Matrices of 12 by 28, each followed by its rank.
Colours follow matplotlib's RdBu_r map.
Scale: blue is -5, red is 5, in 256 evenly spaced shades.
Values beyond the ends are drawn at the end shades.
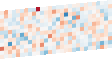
full rank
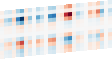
one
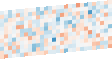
full rank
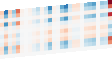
one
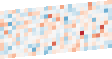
full rank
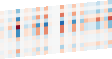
one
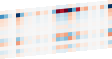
one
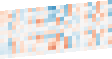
two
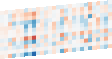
two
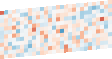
full rank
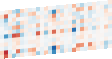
two
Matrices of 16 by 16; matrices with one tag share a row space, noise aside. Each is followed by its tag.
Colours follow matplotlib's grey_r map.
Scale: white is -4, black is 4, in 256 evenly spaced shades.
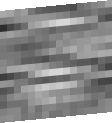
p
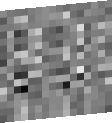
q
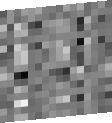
q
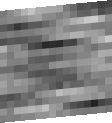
p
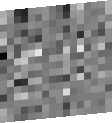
q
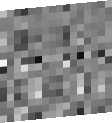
q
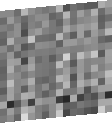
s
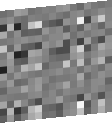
q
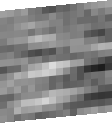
p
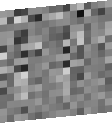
q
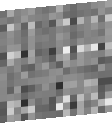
s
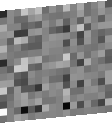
q
